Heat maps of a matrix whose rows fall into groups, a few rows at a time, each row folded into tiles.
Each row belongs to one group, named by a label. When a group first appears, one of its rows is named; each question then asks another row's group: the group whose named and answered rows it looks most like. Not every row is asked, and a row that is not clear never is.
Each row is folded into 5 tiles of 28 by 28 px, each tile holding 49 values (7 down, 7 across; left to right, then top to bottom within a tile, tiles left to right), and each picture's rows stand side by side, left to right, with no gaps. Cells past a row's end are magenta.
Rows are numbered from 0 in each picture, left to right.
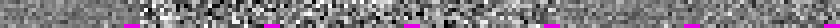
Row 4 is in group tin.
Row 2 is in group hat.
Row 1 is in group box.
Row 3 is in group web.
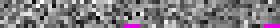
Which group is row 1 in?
tin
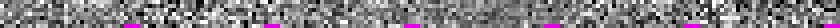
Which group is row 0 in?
hat
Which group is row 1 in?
web
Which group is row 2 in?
web
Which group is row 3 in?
tin
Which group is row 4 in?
hat
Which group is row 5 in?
box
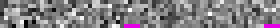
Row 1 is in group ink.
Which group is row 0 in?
web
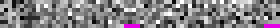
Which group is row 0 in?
ink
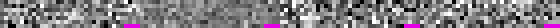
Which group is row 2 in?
box
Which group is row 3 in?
hat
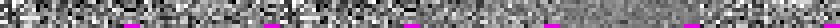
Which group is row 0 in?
box
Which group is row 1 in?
ink
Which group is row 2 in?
box
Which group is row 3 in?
web
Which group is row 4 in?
tin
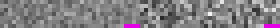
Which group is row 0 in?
ink
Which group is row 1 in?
ink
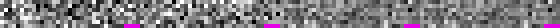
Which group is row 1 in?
hat
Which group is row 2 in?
tin
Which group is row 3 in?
tin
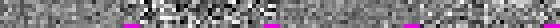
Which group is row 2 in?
tin
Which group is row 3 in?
hat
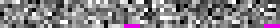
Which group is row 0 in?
web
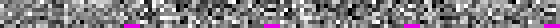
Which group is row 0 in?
hat
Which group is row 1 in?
box
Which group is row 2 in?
box
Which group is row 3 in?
ink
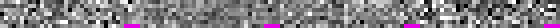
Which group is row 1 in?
tin
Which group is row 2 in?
hat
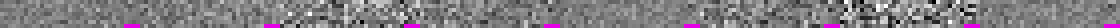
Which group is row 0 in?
tin
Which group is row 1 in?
ink
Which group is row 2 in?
hat
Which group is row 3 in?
tin
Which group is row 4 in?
ink
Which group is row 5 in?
tin
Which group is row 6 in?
ink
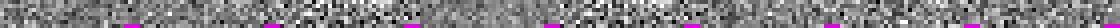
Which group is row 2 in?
hat
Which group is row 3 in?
web
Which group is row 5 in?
ink
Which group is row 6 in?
web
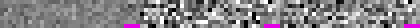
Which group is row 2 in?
web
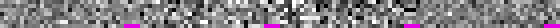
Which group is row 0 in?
web
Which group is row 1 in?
web
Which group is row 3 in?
hat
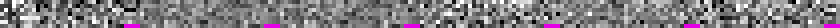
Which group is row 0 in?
box
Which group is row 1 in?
tin
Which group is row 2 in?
tin
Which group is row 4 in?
hat
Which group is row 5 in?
ink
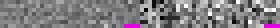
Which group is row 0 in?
tin
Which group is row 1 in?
ink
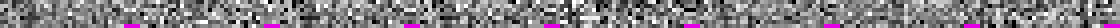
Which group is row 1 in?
web
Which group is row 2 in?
ink
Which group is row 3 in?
ink
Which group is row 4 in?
box
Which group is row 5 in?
ink
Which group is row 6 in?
hat
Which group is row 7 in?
web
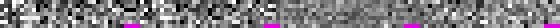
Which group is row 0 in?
box
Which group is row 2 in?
tin
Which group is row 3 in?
web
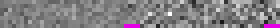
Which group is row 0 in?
ink
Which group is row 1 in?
hat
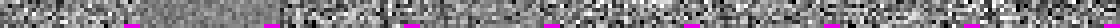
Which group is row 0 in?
web
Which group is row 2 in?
web
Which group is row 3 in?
ink
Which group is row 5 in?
ink
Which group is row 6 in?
web
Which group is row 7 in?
box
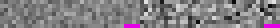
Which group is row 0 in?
ink
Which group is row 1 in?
ink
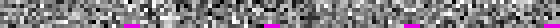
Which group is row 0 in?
web
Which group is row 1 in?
box
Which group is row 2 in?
ink
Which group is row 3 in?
hat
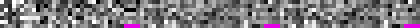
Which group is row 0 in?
box
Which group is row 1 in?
tin
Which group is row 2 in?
tin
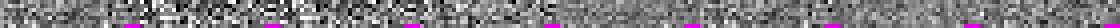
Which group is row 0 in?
tin
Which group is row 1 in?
box
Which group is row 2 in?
box
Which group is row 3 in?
ink
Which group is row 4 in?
tin
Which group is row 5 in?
tin
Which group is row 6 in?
web
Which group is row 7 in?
tin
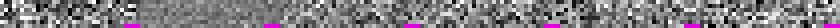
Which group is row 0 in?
box
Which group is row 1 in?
tin
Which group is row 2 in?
hat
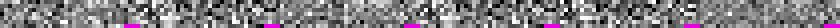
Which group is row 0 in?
web
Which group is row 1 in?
box
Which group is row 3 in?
box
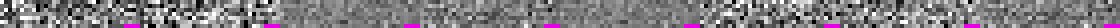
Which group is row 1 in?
web
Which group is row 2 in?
tin
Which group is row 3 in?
tin
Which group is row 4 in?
tin
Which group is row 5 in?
hat
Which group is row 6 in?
web
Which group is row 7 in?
tin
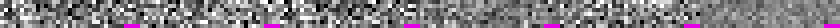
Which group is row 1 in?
web
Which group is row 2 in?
box
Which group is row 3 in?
tin
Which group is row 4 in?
hat
